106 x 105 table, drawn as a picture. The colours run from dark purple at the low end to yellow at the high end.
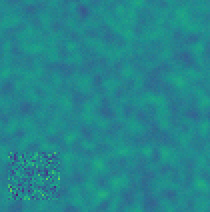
The bottom left is the roughest part. There are no regular stripes. An odd patch, rougher than its surroundings, sits in the bottom left. The texture is blotchy.
